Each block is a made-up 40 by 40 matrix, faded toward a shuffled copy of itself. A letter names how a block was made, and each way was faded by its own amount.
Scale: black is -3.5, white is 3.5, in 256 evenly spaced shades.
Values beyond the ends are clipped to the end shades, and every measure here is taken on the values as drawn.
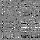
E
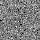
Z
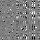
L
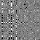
L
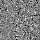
Z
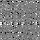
E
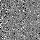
Z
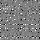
E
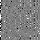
L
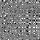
E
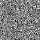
Z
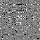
E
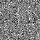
Z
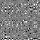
E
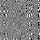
L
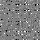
E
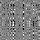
L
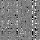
L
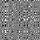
L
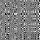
L
